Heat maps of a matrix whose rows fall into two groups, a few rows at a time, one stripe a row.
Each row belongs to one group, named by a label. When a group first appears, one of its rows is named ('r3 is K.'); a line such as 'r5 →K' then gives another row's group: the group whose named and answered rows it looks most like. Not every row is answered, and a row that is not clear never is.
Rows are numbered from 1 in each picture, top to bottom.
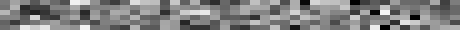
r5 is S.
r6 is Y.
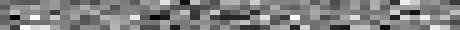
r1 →S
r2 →Y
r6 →Y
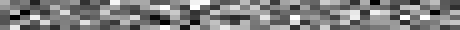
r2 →S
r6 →S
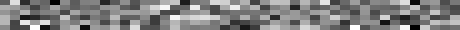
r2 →S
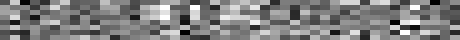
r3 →S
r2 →S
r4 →S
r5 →S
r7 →S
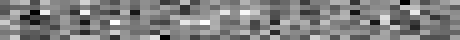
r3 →S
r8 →Y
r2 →S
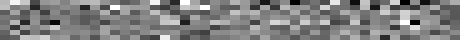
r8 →Y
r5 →S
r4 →S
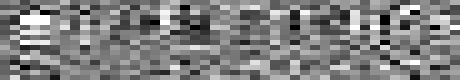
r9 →Y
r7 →Y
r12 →Y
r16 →S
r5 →Y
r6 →Y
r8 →Y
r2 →S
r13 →S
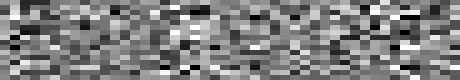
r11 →Y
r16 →S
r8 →Y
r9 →S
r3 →Y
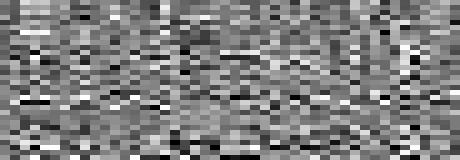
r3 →Y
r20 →Y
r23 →Y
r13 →S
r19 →Y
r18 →S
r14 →Y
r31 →S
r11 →S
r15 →S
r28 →S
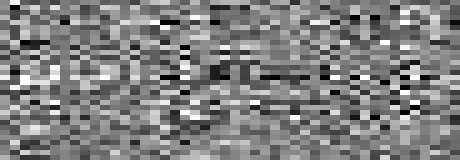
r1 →S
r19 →S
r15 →S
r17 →Y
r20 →Y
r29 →S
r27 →Y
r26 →Y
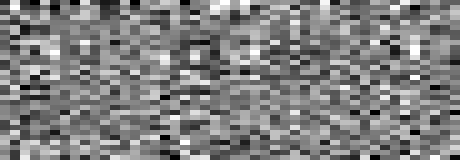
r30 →Y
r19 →Y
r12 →S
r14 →Y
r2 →S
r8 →S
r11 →S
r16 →S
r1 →S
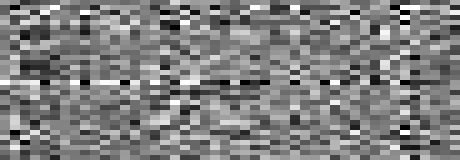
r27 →S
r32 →S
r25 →S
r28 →Y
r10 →Y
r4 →S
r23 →S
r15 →S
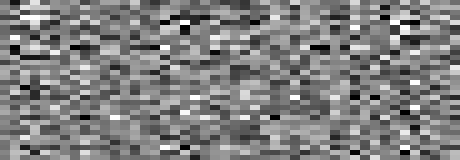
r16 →Y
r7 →S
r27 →S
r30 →S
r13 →Y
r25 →Y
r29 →Y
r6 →S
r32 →Y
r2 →Y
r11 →S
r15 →Y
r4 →Y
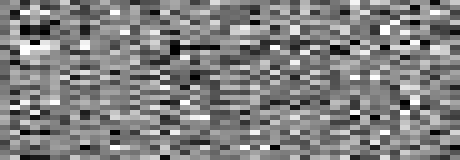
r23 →S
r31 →S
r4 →S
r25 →Y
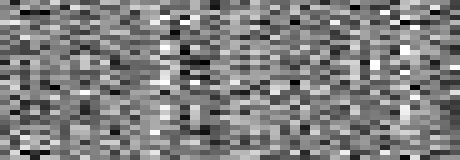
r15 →S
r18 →S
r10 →S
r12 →Y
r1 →S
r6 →S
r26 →Y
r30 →Y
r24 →S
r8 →Y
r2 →Y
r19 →Y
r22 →S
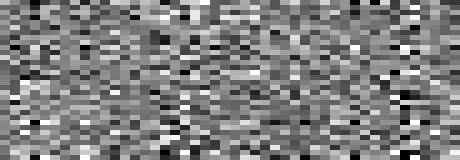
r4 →S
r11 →S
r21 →S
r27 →Y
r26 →S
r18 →Y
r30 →Y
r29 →S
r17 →Y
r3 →Y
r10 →S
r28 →Y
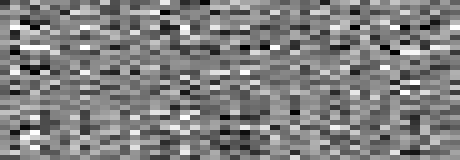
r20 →Y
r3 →Y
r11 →S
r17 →S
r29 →Y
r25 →S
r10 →Y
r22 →Y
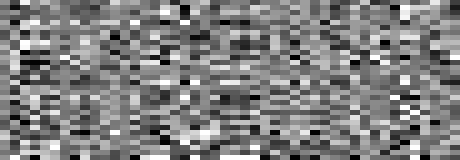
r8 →Y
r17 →S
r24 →S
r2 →S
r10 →Y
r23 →S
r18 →Y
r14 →S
